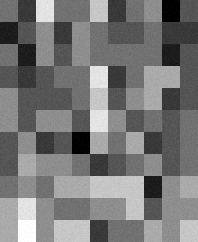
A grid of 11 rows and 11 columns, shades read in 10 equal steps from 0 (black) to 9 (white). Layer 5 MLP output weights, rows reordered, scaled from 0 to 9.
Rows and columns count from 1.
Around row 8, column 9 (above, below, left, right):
2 1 4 3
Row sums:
43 34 38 45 44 48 38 44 58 57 62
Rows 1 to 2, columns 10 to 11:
0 3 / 2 2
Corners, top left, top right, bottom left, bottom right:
4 3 6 7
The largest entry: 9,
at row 11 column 2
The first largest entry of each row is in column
3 3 3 6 6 6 6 2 6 2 2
